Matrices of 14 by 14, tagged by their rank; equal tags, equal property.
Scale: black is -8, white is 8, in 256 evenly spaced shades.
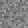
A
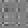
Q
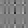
Q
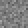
A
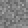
A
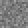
A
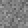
A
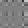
Q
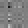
Q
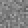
A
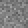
A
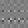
Q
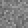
A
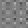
Q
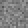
A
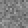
A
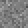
A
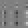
Q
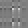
Q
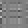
Q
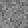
A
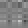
Q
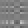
Q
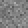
A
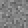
A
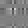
Q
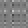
Q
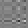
Q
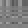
Q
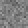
A
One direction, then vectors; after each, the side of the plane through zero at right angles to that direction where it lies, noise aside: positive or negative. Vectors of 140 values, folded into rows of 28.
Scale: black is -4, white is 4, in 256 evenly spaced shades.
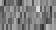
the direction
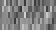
negative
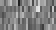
positive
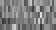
positive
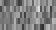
positive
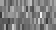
positive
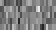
positive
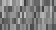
negative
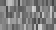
negative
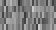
positive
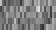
positive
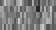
negative
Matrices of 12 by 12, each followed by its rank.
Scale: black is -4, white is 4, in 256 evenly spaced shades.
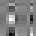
one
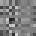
two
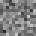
full rank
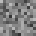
full rank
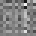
two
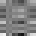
one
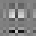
one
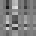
one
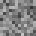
full rank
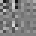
two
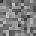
full rank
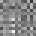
two
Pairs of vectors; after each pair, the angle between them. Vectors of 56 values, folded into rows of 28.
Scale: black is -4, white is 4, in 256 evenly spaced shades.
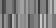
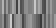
partly opposed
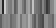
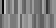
nearly parallel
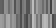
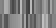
orthogonal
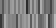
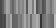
partly aligned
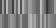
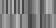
nearly opposite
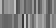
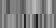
partly opposed
